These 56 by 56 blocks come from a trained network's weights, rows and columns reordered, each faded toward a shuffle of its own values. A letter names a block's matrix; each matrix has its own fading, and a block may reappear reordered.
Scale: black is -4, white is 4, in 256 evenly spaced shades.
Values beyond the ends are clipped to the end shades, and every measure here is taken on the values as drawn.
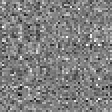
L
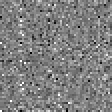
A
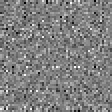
L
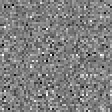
L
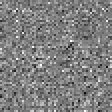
L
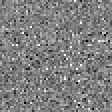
A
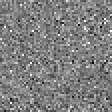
A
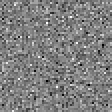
A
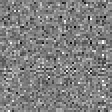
L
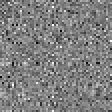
L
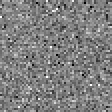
A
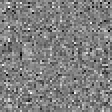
L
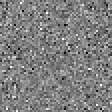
A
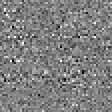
L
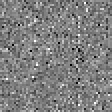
A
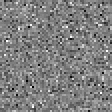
A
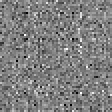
L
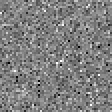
A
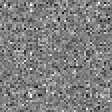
L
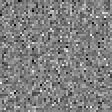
A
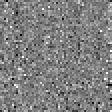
A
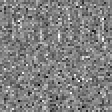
A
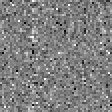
A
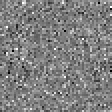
A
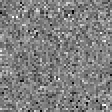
A
